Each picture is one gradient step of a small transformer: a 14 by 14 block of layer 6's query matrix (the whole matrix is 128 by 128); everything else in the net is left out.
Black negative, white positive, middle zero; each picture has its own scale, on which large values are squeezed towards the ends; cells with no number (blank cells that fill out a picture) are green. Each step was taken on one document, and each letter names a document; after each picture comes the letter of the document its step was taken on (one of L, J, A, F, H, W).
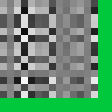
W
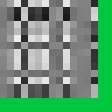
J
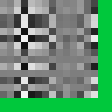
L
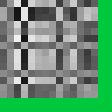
J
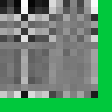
L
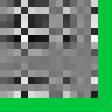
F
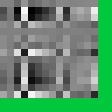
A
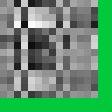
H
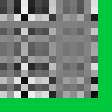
L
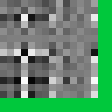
W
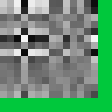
W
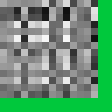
J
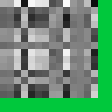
A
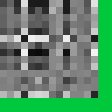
F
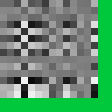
W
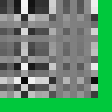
L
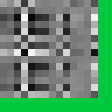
A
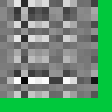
J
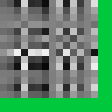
F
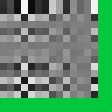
L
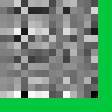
F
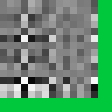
W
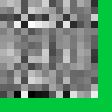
H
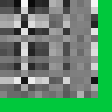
L
